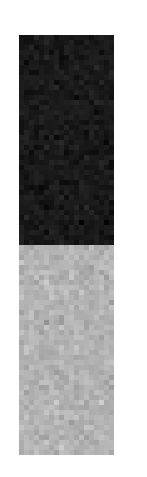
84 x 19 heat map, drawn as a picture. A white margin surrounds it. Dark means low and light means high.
It is made of 2 by 1 panels. Panel 1,1: very low, fine-grained, faint in contrast. Panel 2,1: high, fine-grained, faint in contrast.
